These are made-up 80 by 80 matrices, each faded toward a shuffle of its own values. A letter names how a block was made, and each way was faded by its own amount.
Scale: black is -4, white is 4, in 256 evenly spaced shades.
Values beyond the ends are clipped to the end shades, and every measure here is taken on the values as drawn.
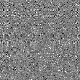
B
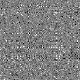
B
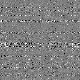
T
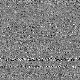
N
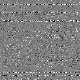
T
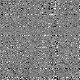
T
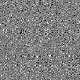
B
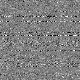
N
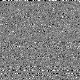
N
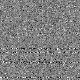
N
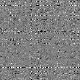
T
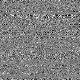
N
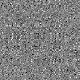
B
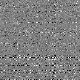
T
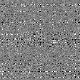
T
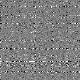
T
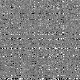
T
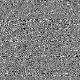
N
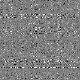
T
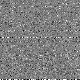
N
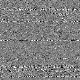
N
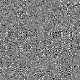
B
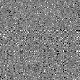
B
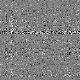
T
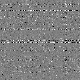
T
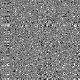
B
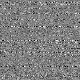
N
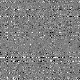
T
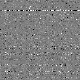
T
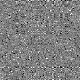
B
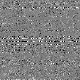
T
